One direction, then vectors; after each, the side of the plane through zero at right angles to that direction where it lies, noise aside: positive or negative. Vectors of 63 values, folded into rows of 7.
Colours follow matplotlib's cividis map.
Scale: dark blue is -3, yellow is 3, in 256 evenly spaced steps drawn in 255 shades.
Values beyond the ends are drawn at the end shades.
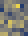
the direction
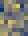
positive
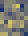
positive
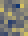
negative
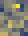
positive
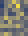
positive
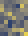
negative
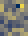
negative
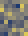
negative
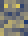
positive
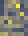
positive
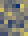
negative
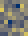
negative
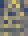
positive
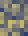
positive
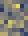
positive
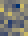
negative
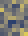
negative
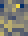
positive
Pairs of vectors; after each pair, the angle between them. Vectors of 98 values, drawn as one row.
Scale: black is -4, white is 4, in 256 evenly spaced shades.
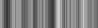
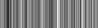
partly aligned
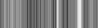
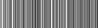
orthogonal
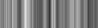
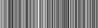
orthogonal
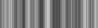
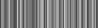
orthogonal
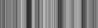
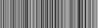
orthogonal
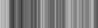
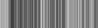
nearly parallel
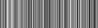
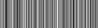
orthogonal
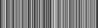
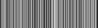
nearly parallel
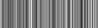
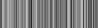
nearly opposite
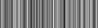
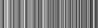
partly opposed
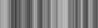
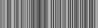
orthogonal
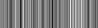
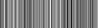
orthogonal
